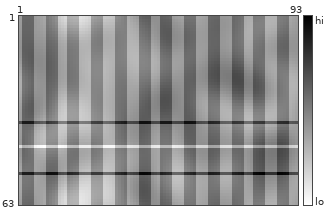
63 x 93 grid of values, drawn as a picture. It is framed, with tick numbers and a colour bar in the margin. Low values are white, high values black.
Odd lines: rows 36, 44 and 53. Histogram: bell-shaped. Stripes: upright, repeating 12 times.
